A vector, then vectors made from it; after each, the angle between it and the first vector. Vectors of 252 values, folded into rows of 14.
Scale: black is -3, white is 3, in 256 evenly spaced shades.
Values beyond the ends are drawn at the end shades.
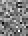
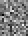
partly aligned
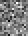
partly opposed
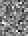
partly opposed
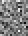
nearly parallel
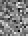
nearly opposite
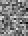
partly aligned
